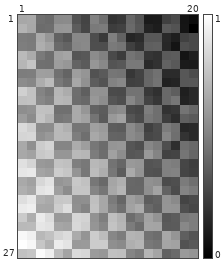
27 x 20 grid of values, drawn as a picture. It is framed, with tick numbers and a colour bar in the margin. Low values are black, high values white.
The top right is the ninth with the lowest average. Neither half mirrors the other. The field climbs toward the bottom left. There are no lone odd cells. The ninth with the highest average is the bottom left. A checkerboard runs through the table.
